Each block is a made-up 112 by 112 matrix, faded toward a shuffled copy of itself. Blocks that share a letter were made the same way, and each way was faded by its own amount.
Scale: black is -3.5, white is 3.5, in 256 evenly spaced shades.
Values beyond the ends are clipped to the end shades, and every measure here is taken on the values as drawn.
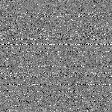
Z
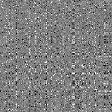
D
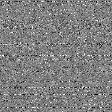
Z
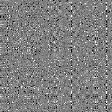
D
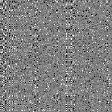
D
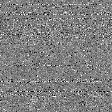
Z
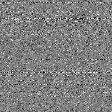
Z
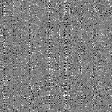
D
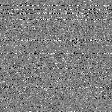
Z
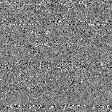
Z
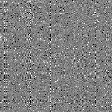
D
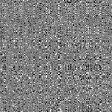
D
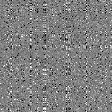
D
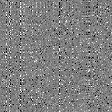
D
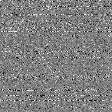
Z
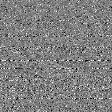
Z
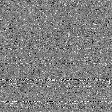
Z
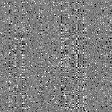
D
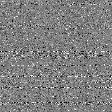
Z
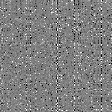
D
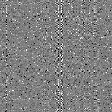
D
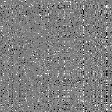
D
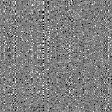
D
